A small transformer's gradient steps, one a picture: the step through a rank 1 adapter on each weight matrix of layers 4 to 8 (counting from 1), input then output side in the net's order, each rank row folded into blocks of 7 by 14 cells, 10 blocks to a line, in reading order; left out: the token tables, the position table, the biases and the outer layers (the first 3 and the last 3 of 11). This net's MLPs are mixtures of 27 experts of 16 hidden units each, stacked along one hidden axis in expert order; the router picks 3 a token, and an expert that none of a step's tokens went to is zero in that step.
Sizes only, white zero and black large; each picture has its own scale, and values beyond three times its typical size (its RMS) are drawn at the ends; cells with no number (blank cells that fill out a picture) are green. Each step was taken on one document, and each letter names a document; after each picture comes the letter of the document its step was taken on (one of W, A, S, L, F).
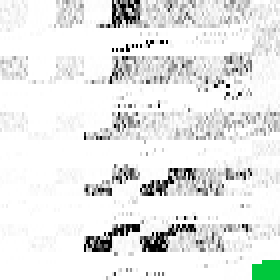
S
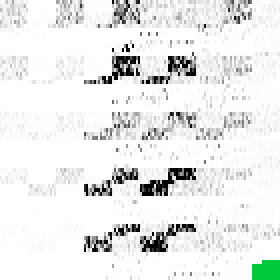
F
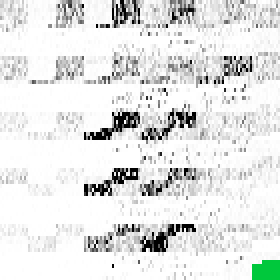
F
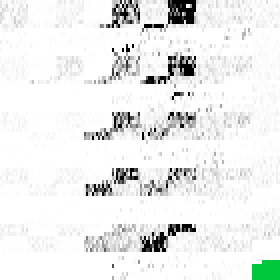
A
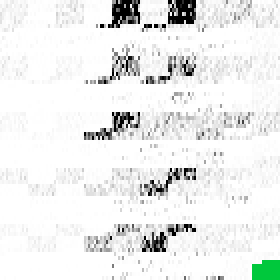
A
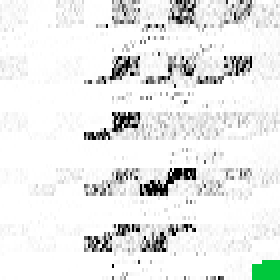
A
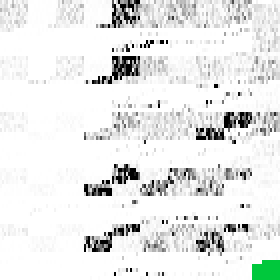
S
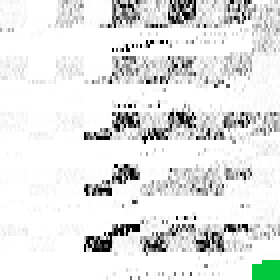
S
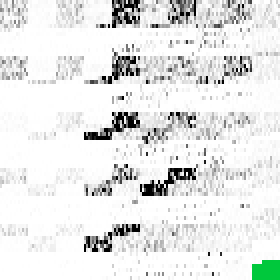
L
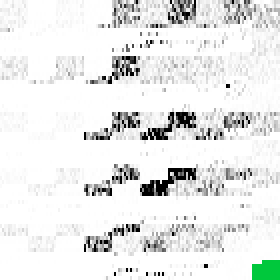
S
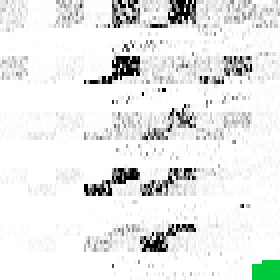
F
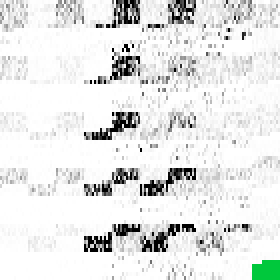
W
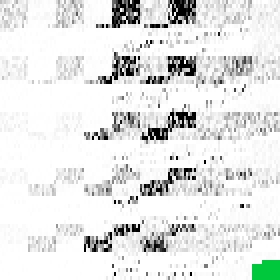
L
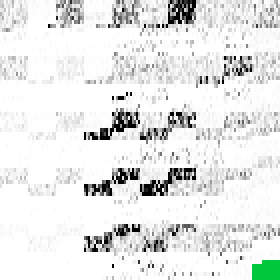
L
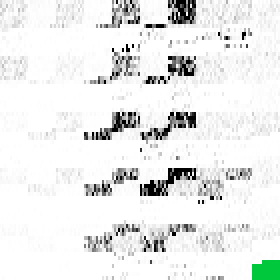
W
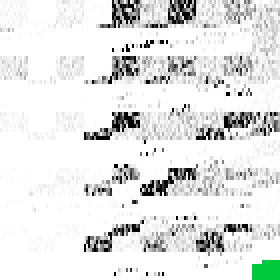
S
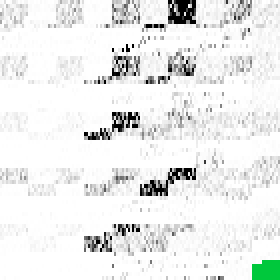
A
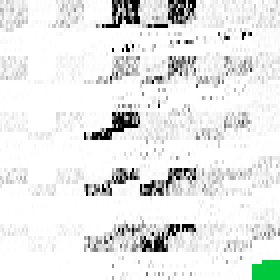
L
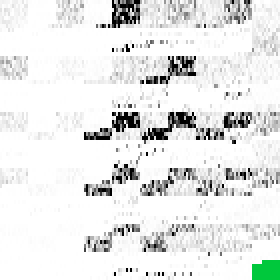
S
